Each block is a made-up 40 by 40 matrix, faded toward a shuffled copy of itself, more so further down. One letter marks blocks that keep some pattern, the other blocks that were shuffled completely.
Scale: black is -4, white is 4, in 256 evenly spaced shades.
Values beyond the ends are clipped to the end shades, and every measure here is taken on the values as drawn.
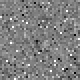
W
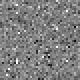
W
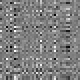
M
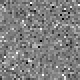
W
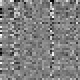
M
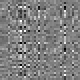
M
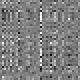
M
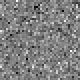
W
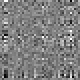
M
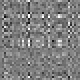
M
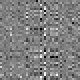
M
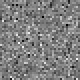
W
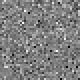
W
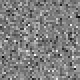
W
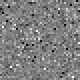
W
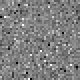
W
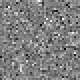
W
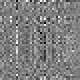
M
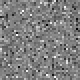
W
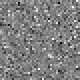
W
